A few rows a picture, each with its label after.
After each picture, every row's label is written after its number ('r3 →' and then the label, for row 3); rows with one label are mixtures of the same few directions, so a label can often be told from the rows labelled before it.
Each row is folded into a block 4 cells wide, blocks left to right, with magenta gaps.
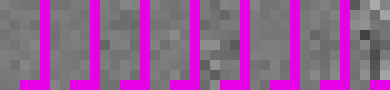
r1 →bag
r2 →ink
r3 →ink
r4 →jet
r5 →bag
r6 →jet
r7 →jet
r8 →jet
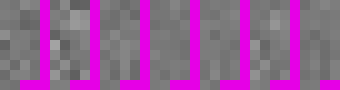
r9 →ink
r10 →ink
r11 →jet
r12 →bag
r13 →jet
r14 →ink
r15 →jet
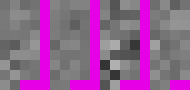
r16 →bag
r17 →ink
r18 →bag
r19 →ink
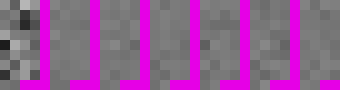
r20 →ink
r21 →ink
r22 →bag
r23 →bag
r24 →ink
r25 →bag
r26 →ink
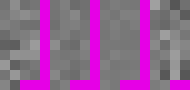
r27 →bag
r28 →ink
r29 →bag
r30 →jet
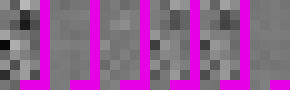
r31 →ink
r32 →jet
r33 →ink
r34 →ink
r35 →ink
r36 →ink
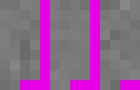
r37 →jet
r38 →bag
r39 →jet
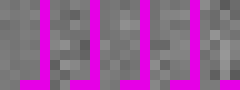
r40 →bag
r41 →bag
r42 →ink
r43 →bag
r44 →jet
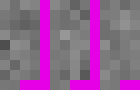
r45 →ink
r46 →jet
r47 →ink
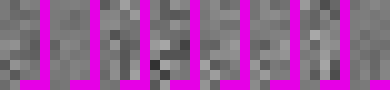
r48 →bag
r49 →ink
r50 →jet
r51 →bag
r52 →bag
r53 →bag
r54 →jet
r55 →jet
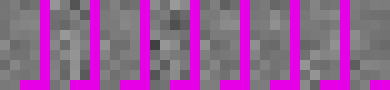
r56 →ink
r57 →jet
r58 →ink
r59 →ink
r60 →ink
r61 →ink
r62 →bag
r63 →bag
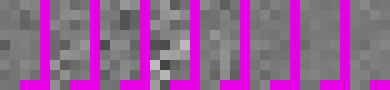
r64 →ink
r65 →bag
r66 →ink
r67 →bag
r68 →jet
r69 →bag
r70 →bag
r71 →bag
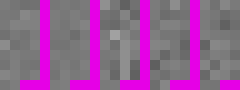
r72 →ink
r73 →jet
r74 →jet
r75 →bag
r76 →ink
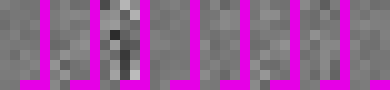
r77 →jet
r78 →bag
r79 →jet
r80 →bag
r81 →ink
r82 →bag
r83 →jet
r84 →ink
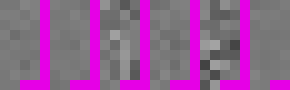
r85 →jet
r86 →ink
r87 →jet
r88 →jet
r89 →bag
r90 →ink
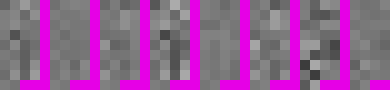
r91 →jet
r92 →jet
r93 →ink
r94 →jet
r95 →jet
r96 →ink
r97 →bag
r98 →bag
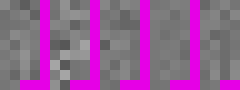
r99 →jet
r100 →bag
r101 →ink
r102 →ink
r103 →jet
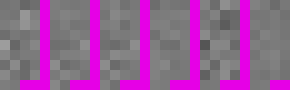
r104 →ink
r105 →bag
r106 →bag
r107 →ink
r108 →ink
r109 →jet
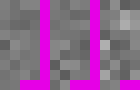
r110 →ink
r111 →bag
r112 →ink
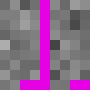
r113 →ink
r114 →ink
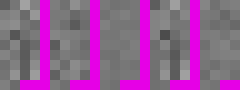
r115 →jet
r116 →ink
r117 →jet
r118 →jet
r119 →ink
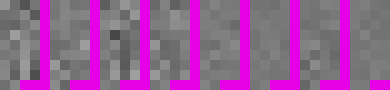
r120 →jet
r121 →bag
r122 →jet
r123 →ink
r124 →bag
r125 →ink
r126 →bag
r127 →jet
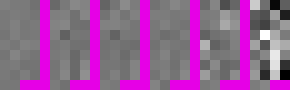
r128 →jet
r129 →jet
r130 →jet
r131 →jet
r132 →ink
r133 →jet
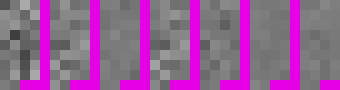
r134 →jet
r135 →bag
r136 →jet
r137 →bag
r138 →ink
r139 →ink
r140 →jet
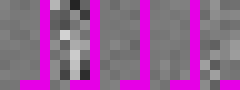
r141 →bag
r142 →jet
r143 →bag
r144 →jet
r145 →bag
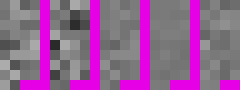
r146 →bag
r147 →ink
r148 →bag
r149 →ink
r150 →ink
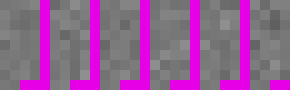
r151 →ink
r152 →jet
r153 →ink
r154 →bag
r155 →ink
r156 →ink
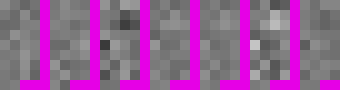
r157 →jet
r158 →bag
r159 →ink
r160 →ink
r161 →ink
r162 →ink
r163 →ink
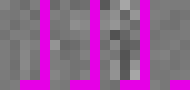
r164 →jet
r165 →ink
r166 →jet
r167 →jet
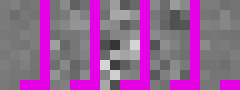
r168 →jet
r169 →ink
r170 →bag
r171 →ink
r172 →ink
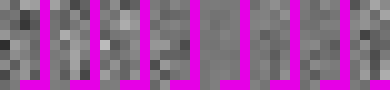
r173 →ink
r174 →jet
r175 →ink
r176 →bag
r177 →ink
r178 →jet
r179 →bag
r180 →jet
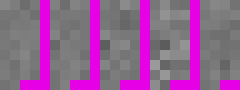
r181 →jet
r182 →ink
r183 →ink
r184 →bag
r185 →jet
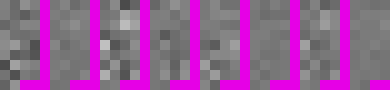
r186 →bag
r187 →ink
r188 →ink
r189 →jet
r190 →bag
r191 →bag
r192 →ink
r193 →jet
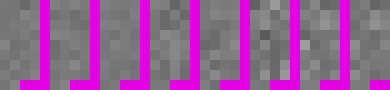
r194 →ink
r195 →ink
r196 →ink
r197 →jet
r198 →bag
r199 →jet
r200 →ink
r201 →ink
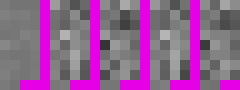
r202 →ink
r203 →jet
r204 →ink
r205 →jet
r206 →ink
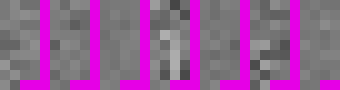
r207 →bag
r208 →ink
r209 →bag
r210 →jet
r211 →bag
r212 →bag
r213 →ink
